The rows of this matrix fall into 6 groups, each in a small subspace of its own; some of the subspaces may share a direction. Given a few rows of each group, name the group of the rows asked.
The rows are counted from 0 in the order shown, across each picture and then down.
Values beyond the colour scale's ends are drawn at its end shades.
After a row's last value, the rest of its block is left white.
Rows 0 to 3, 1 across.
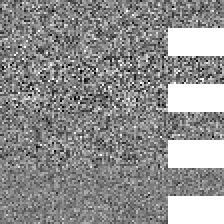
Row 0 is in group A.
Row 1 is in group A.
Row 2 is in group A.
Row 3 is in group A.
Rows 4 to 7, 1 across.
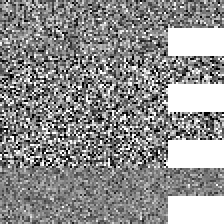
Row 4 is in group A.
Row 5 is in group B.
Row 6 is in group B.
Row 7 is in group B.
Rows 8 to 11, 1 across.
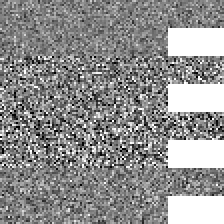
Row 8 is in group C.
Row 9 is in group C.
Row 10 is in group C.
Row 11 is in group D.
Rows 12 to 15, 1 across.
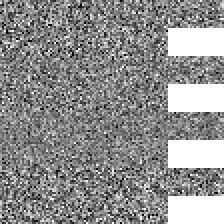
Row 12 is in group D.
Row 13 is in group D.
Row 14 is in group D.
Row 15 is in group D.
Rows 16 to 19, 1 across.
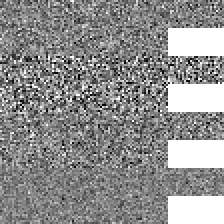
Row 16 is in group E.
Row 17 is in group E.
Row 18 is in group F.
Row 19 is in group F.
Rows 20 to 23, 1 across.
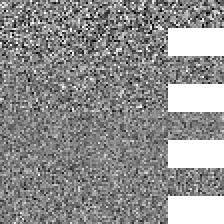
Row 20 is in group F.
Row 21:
F
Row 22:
D
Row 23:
E
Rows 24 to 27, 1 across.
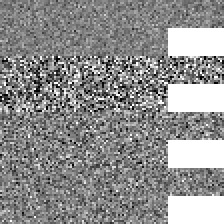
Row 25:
A
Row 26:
F
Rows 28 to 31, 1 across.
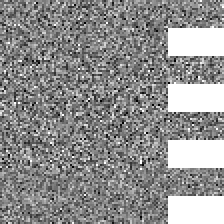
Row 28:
D
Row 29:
E
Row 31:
B
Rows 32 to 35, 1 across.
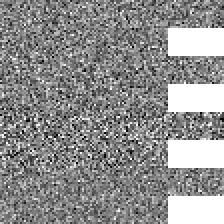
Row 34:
D
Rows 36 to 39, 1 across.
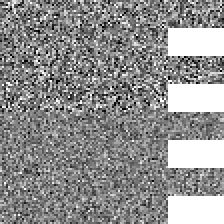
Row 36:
A
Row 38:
D
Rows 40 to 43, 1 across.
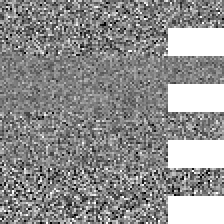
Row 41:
A
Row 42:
C
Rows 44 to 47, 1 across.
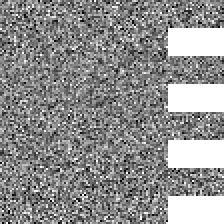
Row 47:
B
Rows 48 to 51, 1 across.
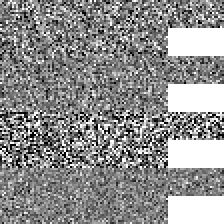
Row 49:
C
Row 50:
F
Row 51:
D
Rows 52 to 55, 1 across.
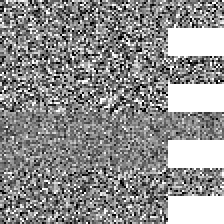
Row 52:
F
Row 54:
B
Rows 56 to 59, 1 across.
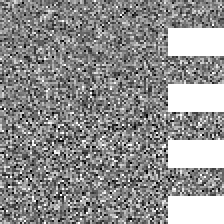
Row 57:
C
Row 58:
A
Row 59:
A
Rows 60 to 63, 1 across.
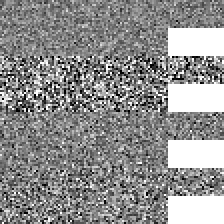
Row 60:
E
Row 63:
D
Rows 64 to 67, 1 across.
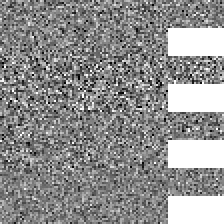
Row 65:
F
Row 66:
D
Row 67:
E
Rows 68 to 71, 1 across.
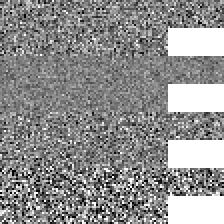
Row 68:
C
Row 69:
B
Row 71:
C
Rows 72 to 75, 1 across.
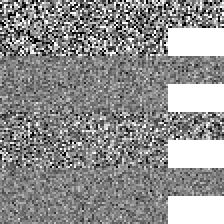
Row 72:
D
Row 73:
B
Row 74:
F
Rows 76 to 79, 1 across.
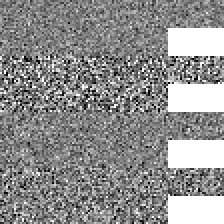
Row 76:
F
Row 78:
D
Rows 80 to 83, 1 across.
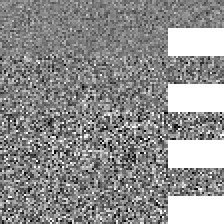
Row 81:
C
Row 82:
A
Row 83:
D
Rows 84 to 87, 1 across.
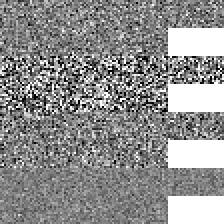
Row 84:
F
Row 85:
A
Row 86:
C
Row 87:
A
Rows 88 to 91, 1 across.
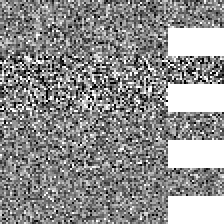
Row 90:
F
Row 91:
D
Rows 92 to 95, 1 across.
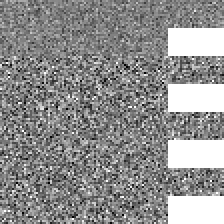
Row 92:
F
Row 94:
C
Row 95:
C
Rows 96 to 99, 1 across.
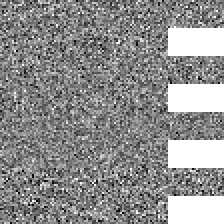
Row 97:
C
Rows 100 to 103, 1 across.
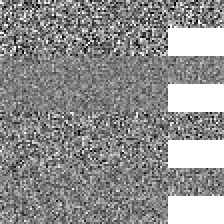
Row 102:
E
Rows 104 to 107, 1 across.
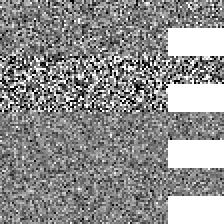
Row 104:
E
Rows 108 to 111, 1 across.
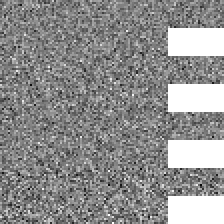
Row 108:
E
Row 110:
A
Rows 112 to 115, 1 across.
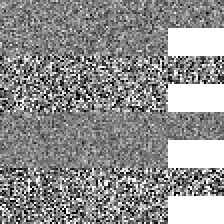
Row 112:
F
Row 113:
A
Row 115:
F
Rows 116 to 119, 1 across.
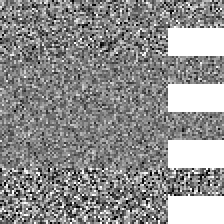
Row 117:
E
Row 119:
C
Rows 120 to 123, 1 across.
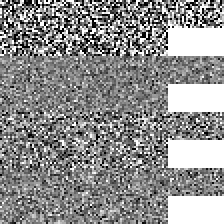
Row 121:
B
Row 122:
F
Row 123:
E
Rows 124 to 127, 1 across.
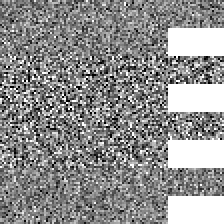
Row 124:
B
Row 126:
C
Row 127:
A
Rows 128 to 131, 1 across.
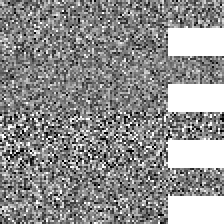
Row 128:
A
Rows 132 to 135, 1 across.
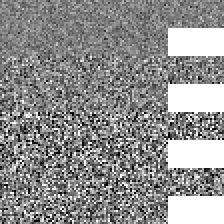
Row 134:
E
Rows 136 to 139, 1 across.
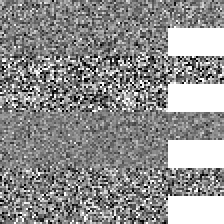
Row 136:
E
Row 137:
A
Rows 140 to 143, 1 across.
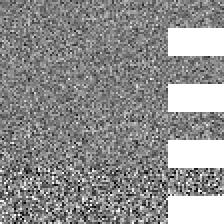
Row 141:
F
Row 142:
B
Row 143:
E
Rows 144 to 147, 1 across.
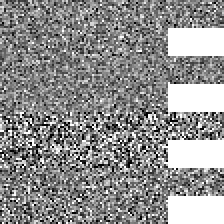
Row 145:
E
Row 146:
A
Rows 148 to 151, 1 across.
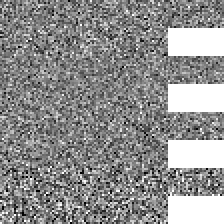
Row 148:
A
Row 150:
D
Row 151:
C
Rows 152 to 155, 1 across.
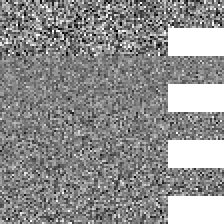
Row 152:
A
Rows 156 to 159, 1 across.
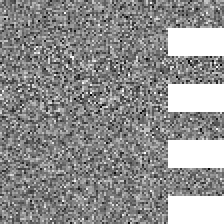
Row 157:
E
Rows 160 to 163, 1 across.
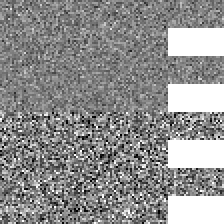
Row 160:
A
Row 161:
C
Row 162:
E
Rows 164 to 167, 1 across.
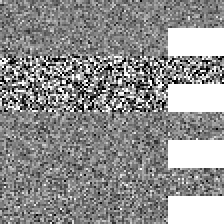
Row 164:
D
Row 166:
D
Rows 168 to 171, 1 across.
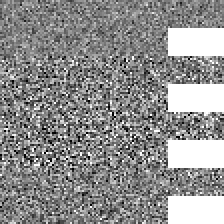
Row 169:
B
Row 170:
B
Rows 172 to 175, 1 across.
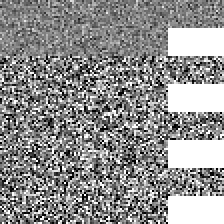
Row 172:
E
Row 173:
F
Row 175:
B
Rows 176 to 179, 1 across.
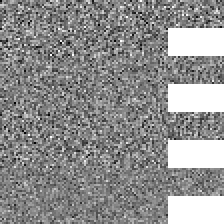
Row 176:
B
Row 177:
A
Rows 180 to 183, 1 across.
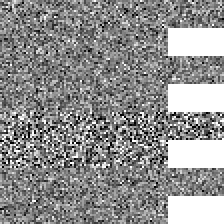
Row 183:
A
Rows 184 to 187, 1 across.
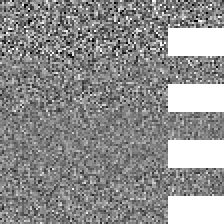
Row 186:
C
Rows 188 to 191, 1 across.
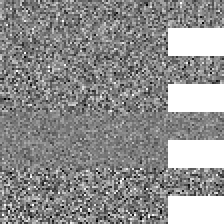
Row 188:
A
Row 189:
C
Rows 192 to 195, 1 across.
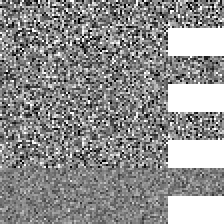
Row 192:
E
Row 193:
B
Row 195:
D
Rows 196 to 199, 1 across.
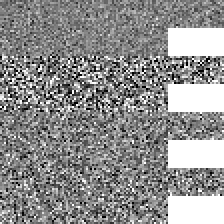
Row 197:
C
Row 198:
D
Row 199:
C
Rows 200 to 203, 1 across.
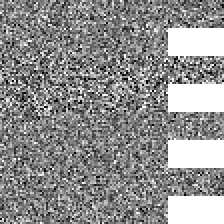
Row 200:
D
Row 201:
D
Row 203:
C
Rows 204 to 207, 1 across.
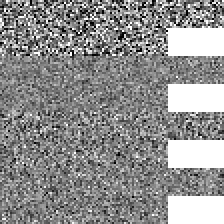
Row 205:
E
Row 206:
A
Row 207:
D
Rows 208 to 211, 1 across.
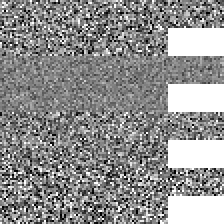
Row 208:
F
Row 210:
B
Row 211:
A
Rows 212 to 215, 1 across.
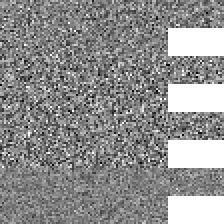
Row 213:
D
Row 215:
E
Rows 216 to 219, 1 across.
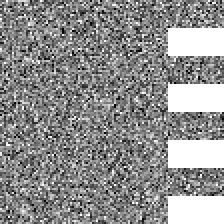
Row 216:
F
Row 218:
D
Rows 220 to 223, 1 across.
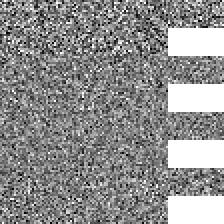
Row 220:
D
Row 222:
F
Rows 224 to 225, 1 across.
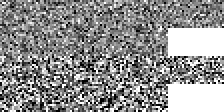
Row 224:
F
